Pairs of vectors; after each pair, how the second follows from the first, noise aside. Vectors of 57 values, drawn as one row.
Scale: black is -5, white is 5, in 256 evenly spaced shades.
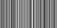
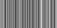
shuffled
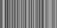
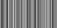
shuffled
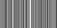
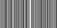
copied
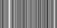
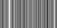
copied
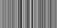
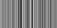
copied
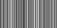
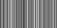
copied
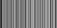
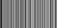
copied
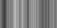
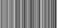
shuffled
